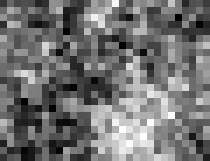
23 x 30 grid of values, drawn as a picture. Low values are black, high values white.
Neither half mirrors the other. The bottom left is the ninth with the lowest average. The texture is blotchy.
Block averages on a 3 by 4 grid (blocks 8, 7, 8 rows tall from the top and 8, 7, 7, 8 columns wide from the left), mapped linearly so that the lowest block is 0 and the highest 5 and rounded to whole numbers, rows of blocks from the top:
1111
1023
0152
